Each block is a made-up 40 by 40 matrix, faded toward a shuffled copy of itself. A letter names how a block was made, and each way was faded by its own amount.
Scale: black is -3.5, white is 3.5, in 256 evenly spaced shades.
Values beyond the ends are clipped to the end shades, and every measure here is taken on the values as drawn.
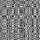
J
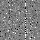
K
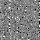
K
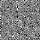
K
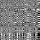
J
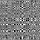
J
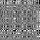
J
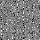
K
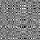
J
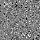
K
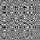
J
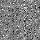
K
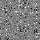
K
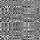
J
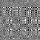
J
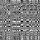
J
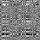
J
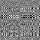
J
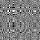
J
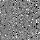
K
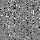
K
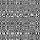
J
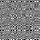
J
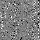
K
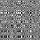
J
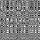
J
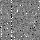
K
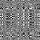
J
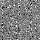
K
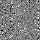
K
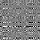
J
